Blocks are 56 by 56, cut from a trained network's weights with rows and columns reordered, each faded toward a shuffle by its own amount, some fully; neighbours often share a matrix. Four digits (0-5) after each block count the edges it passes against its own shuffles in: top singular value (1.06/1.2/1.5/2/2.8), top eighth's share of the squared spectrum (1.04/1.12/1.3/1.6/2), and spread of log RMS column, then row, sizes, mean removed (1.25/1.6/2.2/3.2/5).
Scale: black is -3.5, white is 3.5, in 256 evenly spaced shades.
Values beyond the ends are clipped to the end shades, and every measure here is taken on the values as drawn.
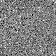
0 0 0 0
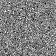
0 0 0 0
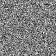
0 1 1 0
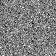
0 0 0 0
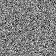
1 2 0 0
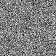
0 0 0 0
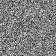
1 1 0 0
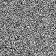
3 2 0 0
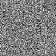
3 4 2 1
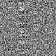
3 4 2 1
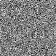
3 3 1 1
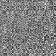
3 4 2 1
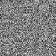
3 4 2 1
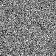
1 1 0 0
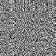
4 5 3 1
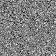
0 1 0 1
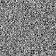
2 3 1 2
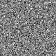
0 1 0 0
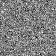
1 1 0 0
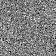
1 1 0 0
